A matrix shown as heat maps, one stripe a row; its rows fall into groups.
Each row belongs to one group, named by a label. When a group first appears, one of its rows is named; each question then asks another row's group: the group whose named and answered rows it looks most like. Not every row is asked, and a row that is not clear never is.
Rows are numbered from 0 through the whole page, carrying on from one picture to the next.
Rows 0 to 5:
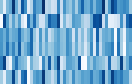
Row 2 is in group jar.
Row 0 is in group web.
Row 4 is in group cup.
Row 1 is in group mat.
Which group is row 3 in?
jar
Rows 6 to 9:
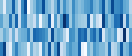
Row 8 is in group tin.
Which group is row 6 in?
web
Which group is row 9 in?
cup
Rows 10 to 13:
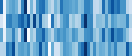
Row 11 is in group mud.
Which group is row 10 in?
web
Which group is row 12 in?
web
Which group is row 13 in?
mud
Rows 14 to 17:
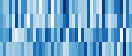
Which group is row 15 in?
jar
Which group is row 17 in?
tin
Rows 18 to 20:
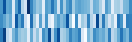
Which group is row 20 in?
cup
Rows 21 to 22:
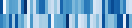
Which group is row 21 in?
web
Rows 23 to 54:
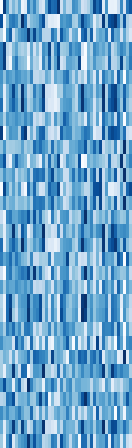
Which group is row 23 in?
mat
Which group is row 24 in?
web
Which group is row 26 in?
cup
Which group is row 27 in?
cup
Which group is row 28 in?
jar
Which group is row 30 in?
web
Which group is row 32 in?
web
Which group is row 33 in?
tin
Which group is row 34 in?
cup
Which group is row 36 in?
mat
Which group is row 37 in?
tin
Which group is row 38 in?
mud
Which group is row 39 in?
web
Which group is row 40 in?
web
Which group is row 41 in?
jar
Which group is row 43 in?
jar
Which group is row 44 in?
mud
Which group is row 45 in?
mud
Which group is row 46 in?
jar
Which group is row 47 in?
jar
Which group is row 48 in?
tin
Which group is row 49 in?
web
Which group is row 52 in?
jar
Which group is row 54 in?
mud
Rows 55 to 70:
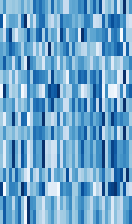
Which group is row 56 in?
web
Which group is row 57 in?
mud
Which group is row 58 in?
jar
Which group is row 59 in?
mat
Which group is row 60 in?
tin
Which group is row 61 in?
mat
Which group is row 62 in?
tin
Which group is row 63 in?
web
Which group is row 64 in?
tin
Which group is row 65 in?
web
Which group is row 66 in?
web
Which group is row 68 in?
web
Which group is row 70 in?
mat
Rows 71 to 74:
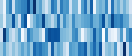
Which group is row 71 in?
mud
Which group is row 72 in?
web
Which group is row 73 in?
mat
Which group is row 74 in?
tin
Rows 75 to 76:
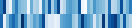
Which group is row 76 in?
web
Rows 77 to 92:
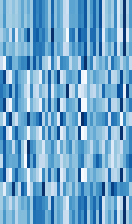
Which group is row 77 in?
tin
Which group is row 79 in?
tin
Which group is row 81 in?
mud
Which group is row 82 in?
cup
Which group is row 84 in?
cup
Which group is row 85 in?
mud
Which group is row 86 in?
cup
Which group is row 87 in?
mat
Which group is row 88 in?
mat
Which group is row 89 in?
cup
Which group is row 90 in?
web
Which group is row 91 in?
tin
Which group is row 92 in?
tin
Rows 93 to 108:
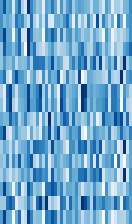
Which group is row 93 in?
mat
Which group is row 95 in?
mat
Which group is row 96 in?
mat
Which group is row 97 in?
tin
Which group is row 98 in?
cup
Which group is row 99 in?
mud
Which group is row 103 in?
tin
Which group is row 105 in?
tin
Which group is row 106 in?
mat
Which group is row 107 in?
mud
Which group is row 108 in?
mat
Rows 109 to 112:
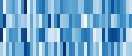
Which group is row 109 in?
web
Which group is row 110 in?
cup
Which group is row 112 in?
jar
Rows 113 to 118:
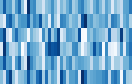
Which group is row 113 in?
mat
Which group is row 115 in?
cup
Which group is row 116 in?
mat
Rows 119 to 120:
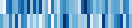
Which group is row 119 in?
mud
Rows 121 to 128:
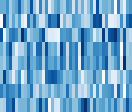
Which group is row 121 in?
jar
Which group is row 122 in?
mat
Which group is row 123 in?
web
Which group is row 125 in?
mud
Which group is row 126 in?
mat
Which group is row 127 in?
jar
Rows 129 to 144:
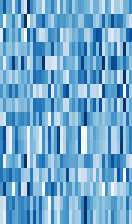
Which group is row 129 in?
mat
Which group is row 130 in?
web
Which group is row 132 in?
tin
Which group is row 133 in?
web
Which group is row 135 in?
jar
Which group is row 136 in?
tin
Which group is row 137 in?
mud
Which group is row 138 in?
cup
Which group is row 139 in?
cup
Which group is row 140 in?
web
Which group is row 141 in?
jar
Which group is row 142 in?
mat
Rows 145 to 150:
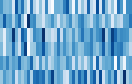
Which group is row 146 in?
mat
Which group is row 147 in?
web
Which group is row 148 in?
web
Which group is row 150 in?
tin
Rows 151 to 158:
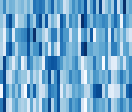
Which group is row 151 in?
tin
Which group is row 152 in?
mud
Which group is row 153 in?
mud
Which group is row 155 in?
mat
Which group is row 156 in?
cup
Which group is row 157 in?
mat
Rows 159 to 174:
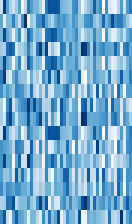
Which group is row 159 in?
mat
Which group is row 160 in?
web
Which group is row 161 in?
mat
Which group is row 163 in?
mat
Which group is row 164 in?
cup
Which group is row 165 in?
jar
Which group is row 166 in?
mud
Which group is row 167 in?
mud
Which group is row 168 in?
mat
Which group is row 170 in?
mat
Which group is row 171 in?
jar
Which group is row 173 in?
mud
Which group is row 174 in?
cup
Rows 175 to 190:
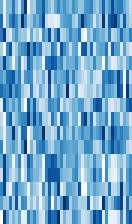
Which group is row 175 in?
web
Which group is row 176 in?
web
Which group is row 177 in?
cup
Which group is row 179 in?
mat
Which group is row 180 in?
jar
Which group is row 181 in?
jar
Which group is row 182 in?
mat
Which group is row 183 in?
mud
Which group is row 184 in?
web
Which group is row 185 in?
web
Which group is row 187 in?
mat
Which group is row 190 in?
mat
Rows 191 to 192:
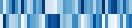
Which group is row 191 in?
web
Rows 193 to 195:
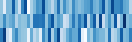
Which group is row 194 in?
tin
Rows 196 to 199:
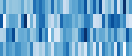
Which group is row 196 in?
tin
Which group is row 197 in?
web
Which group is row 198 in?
mud
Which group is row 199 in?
jar
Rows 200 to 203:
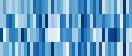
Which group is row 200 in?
tin
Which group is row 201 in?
mud
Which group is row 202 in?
web
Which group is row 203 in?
tin
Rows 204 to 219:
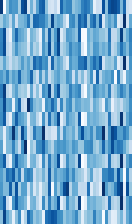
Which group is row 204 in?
web
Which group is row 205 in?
tin
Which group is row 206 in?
cup
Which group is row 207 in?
cup
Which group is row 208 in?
tin
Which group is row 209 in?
jar
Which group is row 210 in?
cup
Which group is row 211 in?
mat
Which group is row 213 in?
web
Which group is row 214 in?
web
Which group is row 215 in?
cup
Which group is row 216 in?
jar
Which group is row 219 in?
mat
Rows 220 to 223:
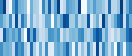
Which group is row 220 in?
cup
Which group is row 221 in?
jar
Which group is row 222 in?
mat
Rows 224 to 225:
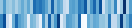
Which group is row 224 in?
tin
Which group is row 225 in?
cup
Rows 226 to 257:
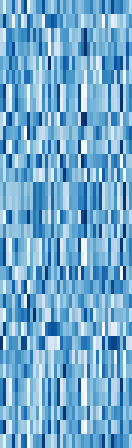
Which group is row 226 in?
web
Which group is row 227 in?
mat
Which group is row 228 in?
mud
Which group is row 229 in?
mud
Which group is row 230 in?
jar
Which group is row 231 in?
jar
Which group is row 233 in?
cup
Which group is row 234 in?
mud
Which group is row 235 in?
mat
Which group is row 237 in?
mud
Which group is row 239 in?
tin
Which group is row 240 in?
tin
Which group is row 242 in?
tin
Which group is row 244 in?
cup
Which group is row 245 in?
mud
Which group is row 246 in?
web
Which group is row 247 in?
mat
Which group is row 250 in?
web
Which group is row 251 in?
jar
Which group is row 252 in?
jar
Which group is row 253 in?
cup
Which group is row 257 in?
web
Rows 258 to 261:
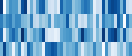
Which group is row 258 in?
web
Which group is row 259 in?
jar
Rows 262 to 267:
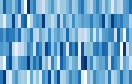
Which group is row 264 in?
jar
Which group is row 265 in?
mud
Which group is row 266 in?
mud
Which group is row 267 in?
cup
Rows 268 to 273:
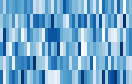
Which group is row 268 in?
jar
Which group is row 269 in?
tin
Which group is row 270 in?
mat
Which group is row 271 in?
cup
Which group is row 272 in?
mud
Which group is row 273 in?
web
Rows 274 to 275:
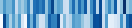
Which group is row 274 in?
tin
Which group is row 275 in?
mat
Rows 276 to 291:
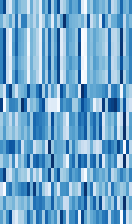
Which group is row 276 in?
cup
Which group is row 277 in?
jar
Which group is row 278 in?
cup
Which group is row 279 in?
cup
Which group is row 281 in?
cup
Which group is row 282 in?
mud
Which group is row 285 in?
tin
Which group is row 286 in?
jar
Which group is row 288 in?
cup
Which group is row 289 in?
mud
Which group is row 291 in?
mud
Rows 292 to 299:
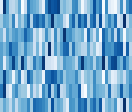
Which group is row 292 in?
mat
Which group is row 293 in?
tin
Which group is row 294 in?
jar
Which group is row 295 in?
jar
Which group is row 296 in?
web
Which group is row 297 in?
mat
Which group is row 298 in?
cup
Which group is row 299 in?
tin
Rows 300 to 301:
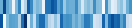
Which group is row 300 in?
mat
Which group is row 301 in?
web
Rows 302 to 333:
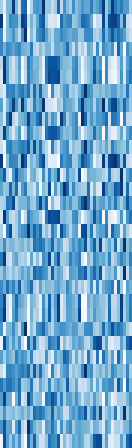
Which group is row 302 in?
web
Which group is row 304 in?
web
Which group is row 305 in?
jar
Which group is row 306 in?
mat
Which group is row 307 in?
mat
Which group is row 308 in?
mud
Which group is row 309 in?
web
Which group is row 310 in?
mud
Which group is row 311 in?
mat
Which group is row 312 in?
mud
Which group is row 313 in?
web
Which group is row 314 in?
cup
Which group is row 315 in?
jar
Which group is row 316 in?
mud
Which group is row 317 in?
mat
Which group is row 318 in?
mud
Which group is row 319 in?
tin
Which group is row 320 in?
cup
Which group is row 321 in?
tin
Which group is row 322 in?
jar
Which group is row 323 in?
cup
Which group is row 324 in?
cup
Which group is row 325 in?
web
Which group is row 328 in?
mud
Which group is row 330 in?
mat
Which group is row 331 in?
tin
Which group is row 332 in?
mat
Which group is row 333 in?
mat
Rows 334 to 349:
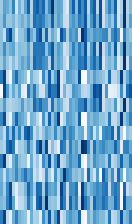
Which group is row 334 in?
tin
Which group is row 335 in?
tin
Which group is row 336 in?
mud
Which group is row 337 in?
tin
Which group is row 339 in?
cup
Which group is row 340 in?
mat
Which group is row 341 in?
tin
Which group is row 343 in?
jar
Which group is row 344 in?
mud
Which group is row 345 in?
cup
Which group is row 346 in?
jar
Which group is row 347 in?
mud
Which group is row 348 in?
mud
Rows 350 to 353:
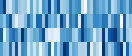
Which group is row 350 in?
cup
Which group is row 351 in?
mud
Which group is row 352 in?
web
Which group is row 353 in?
jar
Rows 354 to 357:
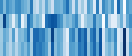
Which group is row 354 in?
jar
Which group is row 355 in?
mat
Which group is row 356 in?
tin
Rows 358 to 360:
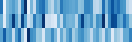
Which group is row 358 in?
web
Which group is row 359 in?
web
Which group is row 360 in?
mat
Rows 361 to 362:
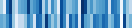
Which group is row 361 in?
mud
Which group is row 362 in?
mud
